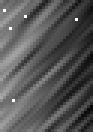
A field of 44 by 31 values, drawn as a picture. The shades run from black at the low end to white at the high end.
Streaks slant up to the right. There are five isolated cells, each far higher than the cells round it. The field climbs toward the left.
